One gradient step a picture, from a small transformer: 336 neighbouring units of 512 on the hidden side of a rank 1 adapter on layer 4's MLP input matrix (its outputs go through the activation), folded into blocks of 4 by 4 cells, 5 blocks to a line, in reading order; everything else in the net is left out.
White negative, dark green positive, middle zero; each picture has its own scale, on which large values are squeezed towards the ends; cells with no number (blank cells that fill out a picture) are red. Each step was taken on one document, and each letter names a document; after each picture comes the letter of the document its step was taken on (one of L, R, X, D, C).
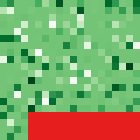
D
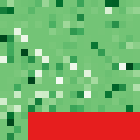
D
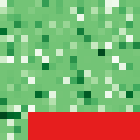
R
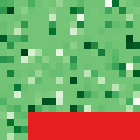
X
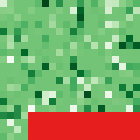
R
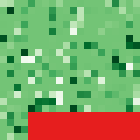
X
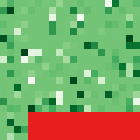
X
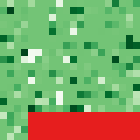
X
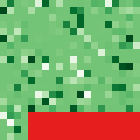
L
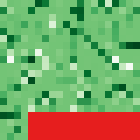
R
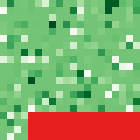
L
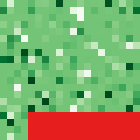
D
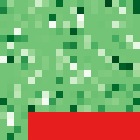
D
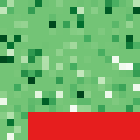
L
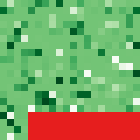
L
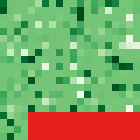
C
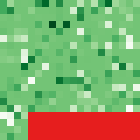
R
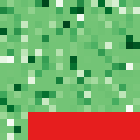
R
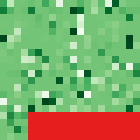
L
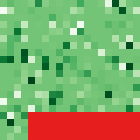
D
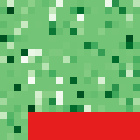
X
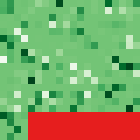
D
